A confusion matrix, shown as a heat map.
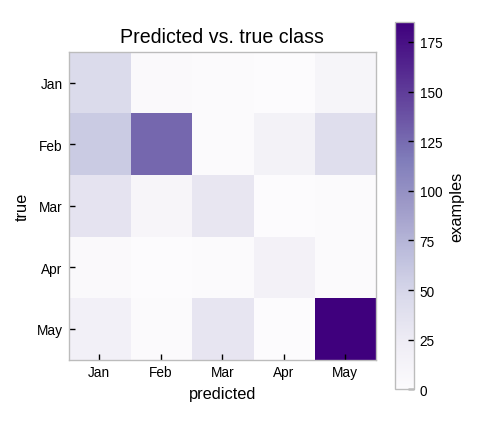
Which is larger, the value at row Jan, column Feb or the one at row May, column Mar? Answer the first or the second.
the second
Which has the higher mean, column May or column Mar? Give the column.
May
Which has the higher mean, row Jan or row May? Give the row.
May
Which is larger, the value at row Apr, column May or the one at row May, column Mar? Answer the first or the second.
the second
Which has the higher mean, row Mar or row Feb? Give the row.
Feb
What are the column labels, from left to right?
Jan, Feb, Mar, Apr, May
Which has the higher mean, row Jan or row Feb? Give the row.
Feb
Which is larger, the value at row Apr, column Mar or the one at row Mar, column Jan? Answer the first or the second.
the second
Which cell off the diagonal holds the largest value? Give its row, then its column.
Feb, Jan
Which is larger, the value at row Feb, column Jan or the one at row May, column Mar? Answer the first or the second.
the first
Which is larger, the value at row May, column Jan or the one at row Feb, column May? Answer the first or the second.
the second
